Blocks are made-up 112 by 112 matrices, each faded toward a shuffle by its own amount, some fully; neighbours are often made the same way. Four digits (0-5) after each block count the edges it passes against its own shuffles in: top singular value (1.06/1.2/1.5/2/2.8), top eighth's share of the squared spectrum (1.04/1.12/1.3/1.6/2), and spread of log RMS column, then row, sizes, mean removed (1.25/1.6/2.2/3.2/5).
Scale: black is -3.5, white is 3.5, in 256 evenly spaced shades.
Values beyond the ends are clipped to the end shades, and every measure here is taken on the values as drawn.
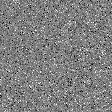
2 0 0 0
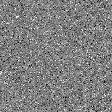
3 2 0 0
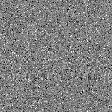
3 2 1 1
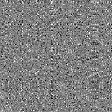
4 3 2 2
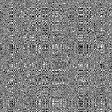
5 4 3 3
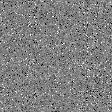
1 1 1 1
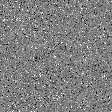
0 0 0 0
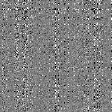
2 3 4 3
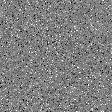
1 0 0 0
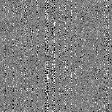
2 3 4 2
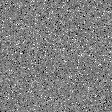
1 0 0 0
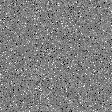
2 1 0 0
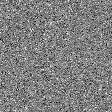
2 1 0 0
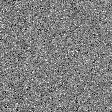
0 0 0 0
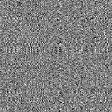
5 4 3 3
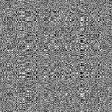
5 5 3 3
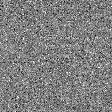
3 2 0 0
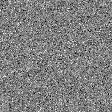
2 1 0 0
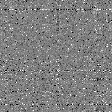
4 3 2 2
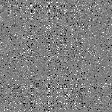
4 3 2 2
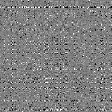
5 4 3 3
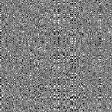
5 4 3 3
